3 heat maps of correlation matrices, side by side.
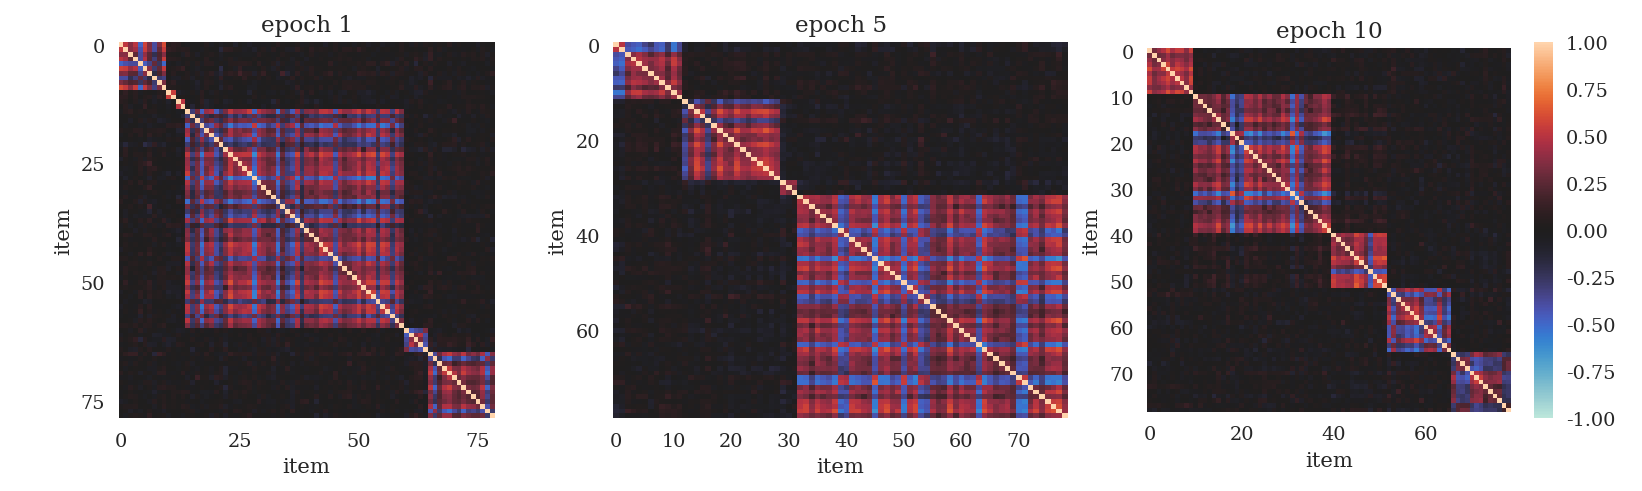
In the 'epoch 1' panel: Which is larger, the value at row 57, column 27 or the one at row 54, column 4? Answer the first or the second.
the second
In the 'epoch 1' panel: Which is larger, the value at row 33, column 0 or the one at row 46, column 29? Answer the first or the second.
the second
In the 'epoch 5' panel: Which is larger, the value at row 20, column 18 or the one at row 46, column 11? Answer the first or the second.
the first
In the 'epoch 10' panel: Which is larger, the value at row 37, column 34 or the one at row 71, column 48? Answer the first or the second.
the first
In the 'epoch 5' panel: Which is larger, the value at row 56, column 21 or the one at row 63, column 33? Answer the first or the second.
the first
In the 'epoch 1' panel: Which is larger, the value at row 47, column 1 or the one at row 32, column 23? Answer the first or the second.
the second
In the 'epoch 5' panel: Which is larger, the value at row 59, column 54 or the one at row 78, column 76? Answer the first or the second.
the second
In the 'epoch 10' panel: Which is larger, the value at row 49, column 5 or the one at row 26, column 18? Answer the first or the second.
the first
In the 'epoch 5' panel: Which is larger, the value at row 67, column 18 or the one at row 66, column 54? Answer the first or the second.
the first
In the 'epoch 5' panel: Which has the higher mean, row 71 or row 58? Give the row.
58
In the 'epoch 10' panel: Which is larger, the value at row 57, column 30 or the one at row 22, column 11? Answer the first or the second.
the second
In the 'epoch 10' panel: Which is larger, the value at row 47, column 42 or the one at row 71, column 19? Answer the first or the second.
the first
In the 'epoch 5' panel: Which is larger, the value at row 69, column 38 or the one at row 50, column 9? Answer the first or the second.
the first
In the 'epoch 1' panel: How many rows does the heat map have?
79
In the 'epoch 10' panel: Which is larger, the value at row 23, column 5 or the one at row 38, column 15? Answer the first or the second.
the second
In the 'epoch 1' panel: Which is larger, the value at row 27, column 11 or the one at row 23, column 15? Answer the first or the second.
the first
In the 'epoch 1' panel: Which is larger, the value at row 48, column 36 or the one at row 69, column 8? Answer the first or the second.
the second
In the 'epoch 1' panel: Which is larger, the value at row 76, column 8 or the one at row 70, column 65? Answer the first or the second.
the second
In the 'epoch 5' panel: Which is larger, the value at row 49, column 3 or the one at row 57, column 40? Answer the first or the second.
the first
